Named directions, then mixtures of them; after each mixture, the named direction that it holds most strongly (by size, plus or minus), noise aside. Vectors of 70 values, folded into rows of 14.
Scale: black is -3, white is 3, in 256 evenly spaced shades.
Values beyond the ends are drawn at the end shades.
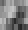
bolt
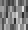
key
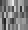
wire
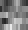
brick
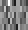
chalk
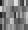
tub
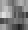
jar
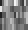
tub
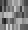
brick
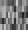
key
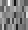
chalk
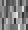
key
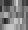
brick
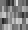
brick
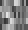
tub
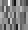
chalk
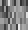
chalk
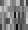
tub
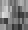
jar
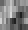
bolt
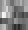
jar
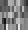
wire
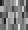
key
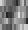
bolt
